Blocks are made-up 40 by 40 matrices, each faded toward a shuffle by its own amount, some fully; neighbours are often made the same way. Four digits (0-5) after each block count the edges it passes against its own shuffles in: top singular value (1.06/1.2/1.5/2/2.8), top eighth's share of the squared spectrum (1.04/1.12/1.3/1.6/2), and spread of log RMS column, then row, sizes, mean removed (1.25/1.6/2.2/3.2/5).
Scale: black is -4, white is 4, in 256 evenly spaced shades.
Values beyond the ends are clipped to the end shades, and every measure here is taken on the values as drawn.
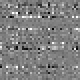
3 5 2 3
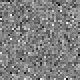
0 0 0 0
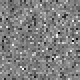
0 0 0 0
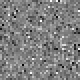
0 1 0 0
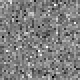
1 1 0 0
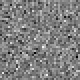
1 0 0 0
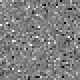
1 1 0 0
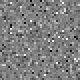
1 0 0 0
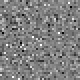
2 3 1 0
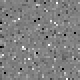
1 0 0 0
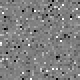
0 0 0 0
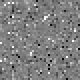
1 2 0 0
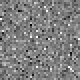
1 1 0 0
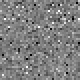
1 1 0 0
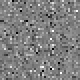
1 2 0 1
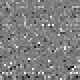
2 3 0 1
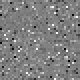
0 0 0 0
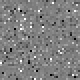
1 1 0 0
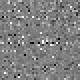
2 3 0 1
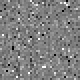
0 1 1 0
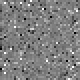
0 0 0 0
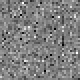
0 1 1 0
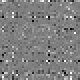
3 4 2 2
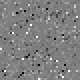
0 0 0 0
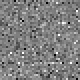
1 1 0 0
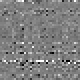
3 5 1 3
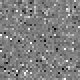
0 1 0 0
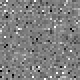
2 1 0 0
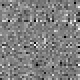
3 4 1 2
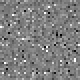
2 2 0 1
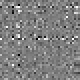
4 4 2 2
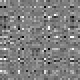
4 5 2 3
